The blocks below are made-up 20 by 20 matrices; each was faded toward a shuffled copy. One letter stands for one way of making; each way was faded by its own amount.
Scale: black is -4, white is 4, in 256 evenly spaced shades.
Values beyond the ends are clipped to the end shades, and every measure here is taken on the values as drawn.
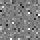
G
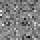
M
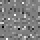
G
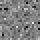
M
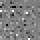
G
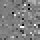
G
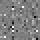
G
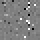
G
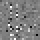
G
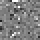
G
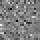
M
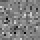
M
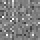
M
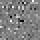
G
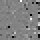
G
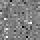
G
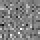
M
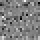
M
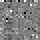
G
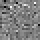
M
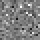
M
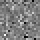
M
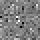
M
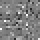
G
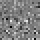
M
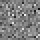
M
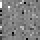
G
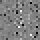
G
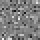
M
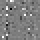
G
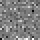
M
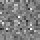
M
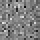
M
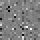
G
